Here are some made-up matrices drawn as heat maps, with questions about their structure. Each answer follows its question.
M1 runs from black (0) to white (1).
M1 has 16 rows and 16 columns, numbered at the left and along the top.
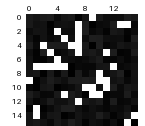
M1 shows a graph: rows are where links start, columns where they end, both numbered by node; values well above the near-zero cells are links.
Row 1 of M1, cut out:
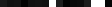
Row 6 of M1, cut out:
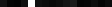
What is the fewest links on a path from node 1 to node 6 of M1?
3
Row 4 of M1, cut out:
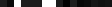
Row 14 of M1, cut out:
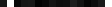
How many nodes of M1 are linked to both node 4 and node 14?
0
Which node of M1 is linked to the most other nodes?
node 7
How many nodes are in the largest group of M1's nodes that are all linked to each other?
3
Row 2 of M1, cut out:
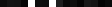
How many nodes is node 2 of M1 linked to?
2
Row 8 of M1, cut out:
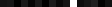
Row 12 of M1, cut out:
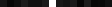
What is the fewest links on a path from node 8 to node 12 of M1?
5
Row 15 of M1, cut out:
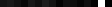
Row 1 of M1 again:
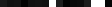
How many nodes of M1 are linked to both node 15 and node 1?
1
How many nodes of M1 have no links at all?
0
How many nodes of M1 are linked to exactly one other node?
6
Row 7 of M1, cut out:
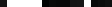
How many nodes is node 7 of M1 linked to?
6
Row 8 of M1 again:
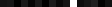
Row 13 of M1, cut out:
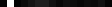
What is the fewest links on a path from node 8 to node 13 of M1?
6
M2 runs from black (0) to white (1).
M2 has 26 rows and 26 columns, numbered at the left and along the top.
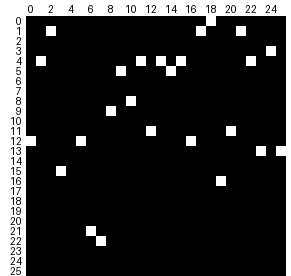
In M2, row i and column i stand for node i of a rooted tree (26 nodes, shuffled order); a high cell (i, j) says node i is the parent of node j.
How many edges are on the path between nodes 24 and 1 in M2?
4
